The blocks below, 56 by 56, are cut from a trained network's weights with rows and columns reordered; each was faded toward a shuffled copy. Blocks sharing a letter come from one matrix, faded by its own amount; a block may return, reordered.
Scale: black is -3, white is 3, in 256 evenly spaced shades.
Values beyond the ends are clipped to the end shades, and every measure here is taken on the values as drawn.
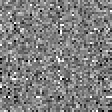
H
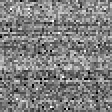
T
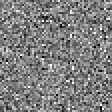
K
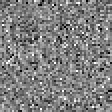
H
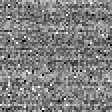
T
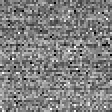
T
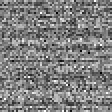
T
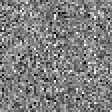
H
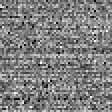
T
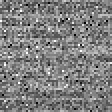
T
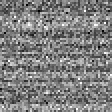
T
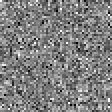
K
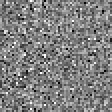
K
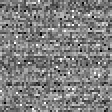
T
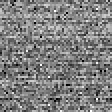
T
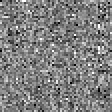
K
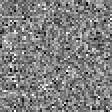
K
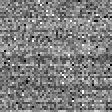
T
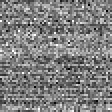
T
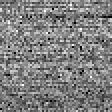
T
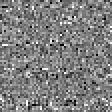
H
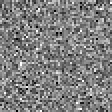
K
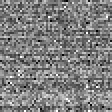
T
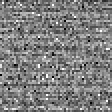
T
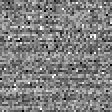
T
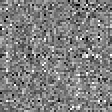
H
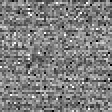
T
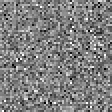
H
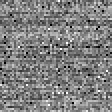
T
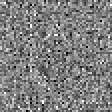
K
